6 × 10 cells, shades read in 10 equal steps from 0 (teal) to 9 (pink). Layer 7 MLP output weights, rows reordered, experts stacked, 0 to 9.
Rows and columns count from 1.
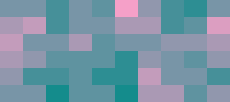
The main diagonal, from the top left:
4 7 4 3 1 0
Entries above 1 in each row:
9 10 10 9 8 8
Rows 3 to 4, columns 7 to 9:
4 5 5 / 5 4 3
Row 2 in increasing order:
2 2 3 4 4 6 6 6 7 8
